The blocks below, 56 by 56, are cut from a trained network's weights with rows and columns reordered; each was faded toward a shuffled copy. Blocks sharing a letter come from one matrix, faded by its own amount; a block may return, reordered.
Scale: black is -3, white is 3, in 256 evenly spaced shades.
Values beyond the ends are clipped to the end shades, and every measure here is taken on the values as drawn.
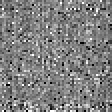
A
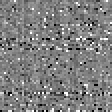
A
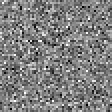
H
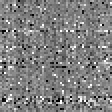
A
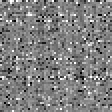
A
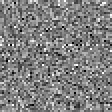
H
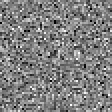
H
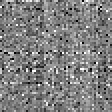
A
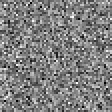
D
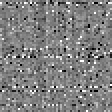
A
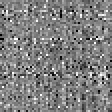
A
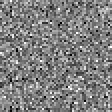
H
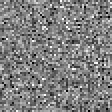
H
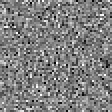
H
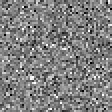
H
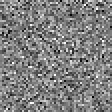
D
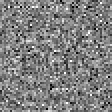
H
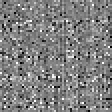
A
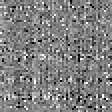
A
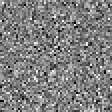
H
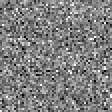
H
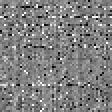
A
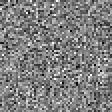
D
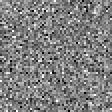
H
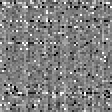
A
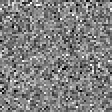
H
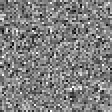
D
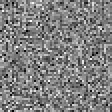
D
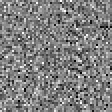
H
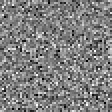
H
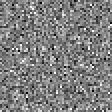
H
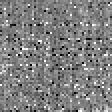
A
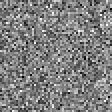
D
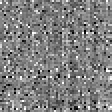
A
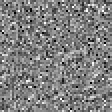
H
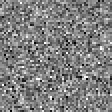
H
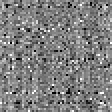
A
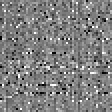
A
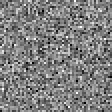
D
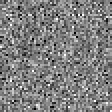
H
